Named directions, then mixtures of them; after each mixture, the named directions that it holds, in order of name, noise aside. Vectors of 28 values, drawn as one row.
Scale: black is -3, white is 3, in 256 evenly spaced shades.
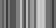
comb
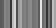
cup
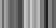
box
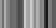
box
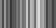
box, comb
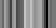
box, cup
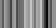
box, cup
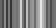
comb, cup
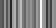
comb, cup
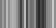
comb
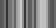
box, comb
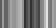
box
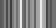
comb, cup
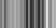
box, comb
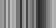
comb
